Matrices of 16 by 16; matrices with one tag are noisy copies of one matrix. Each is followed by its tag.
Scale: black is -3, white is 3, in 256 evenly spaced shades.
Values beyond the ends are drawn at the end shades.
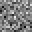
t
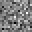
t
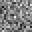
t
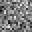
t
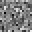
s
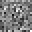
s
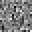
s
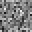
s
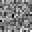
s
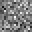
t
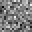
t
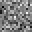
t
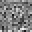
s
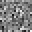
s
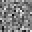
s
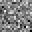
t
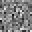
s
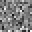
s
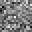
t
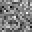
t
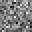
t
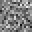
t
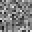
s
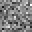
t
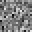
s
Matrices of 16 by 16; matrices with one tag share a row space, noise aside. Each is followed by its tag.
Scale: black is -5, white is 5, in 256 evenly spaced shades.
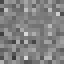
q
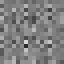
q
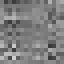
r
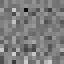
q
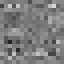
r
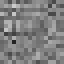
r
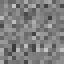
q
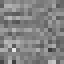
r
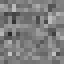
r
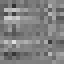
r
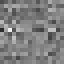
r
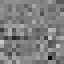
r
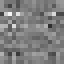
r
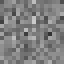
q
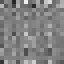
q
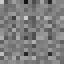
q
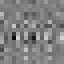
q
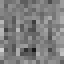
q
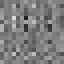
q
